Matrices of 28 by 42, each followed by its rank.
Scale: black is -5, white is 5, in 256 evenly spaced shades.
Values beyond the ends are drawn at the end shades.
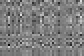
three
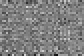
five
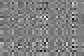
three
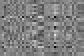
three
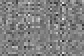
five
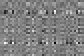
three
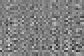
five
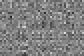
five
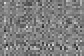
five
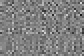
five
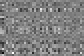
three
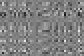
three
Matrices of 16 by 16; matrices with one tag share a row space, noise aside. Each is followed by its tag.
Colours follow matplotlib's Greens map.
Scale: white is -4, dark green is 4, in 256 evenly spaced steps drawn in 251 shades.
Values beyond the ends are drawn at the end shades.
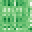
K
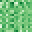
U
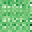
K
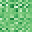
U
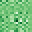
U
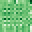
K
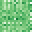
K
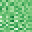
U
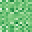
U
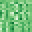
U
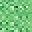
U
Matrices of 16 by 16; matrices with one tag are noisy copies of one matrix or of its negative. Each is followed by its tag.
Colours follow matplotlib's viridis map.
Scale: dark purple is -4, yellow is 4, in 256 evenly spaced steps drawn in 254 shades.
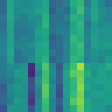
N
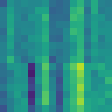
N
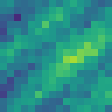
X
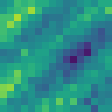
X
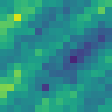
X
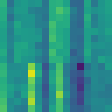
N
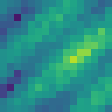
X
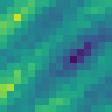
X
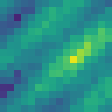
X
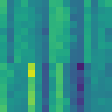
N
